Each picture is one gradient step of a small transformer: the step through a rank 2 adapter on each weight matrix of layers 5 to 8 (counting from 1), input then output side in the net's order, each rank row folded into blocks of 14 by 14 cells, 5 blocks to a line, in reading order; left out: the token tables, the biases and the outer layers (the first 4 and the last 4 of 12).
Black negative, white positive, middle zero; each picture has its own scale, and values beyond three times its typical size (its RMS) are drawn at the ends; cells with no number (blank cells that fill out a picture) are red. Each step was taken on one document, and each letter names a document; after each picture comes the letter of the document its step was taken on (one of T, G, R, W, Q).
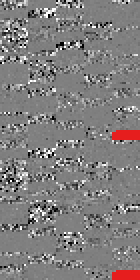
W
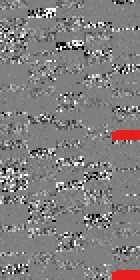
W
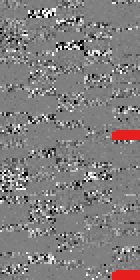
W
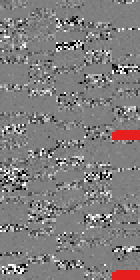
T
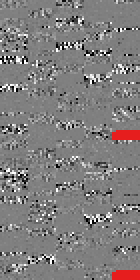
T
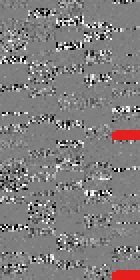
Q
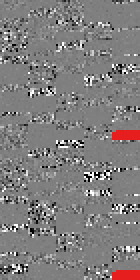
Q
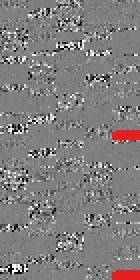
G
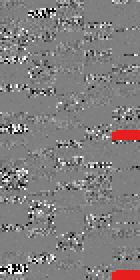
G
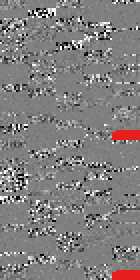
W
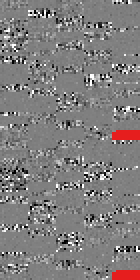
Q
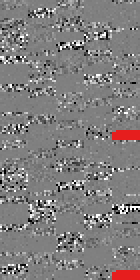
W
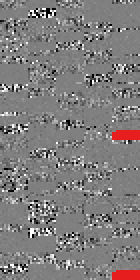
Q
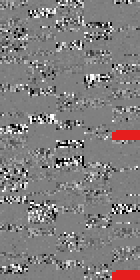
Q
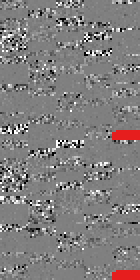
W
